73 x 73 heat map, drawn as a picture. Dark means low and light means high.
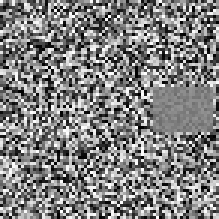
The histogram is flat. Neither half mirrors the other. No regular stripes run through it. The middle right is the calmest part. An odd patch, calmer than its surroundings, sits in the middle right. No single row or column stands out from its neighbours.
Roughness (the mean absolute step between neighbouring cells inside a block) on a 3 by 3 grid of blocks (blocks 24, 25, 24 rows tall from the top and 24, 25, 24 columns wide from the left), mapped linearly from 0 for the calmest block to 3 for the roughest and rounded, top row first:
2 3 3 / 3 3 0 / 2 3 2
